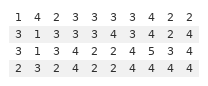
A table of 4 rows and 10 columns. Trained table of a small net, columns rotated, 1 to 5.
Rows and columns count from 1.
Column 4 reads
3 3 4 4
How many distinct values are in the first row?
4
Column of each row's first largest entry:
2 6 8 4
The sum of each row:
27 30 31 31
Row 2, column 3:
3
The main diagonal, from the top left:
1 1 3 4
